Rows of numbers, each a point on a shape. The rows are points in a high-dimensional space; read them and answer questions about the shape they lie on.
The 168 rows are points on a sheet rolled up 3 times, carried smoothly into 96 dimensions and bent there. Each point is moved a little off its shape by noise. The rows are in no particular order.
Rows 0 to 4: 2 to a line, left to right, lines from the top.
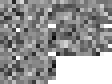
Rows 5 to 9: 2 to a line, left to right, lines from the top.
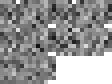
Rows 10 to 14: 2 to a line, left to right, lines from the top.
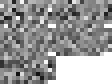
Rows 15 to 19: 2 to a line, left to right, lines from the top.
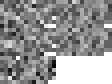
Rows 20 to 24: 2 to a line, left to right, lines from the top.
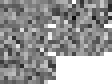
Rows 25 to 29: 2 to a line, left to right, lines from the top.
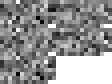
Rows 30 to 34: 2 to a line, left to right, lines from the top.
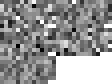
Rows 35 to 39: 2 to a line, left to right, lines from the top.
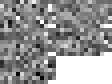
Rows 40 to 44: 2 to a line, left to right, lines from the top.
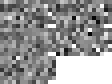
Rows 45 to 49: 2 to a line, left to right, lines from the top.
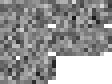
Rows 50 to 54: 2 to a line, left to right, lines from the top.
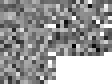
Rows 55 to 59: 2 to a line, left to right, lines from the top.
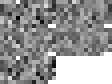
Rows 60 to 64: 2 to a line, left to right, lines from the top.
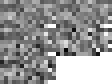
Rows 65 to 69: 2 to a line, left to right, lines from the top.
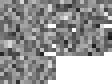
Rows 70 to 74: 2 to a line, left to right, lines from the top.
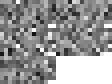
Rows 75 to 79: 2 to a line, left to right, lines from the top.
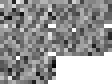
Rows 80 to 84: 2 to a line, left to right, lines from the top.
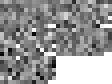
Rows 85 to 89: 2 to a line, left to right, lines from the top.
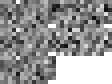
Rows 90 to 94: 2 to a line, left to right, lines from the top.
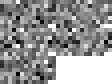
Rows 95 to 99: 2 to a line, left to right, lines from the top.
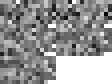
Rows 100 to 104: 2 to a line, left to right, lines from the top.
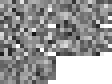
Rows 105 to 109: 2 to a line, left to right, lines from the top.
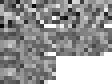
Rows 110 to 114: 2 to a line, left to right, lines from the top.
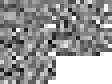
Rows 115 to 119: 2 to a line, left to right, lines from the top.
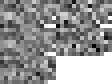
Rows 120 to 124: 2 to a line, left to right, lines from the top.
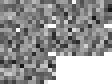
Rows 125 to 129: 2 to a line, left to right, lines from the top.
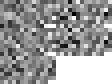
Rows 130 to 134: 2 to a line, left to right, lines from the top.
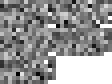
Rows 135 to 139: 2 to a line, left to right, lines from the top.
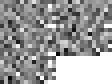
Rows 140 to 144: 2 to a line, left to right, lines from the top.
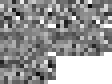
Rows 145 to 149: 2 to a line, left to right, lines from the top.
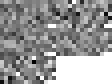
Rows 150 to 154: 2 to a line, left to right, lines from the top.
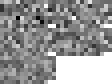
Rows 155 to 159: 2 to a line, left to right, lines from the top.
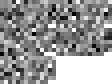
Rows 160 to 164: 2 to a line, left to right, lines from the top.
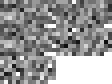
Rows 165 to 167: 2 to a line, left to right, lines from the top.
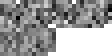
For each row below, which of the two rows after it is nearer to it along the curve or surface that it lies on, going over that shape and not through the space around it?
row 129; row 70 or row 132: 132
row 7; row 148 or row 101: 148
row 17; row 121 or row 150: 150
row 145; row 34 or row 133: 34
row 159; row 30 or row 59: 30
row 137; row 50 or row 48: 50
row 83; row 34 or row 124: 34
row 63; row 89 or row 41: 41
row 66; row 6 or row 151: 151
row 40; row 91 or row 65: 91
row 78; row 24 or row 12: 24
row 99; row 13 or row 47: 13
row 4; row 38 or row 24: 24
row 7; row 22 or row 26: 26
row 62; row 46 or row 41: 46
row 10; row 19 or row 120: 19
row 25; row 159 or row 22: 159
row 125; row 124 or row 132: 124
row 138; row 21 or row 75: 75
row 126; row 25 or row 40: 25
